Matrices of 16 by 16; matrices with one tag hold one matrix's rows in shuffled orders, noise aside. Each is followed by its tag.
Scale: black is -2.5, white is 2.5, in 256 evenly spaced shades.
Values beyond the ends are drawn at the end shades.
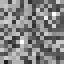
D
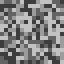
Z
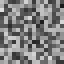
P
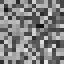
D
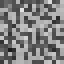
Z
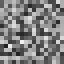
P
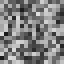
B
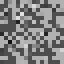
Z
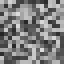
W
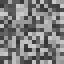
Z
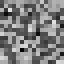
W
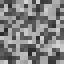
W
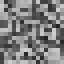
W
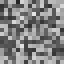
Z
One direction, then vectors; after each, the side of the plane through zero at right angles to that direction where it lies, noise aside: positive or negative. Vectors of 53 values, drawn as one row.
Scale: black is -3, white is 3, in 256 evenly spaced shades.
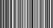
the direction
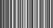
positive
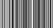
negative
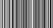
negative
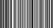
positive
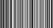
positive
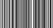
negative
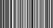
positive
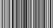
negative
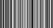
positive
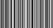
positive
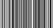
negative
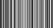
positive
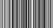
negative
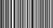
positive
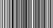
negative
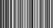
positive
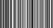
positive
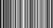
positive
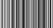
negative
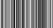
negative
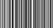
negative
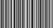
positive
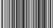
negative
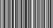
negative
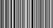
positive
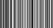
positive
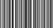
negative
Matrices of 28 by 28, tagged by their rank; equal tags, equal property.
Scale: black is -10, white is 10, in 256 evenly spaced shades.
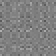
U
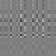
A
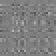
U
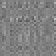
U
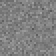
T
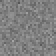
T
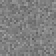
T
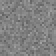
T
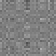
U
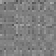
U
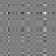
A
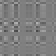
A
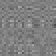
U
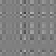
A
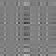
A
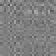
U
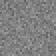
T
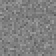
T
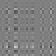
A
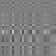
A
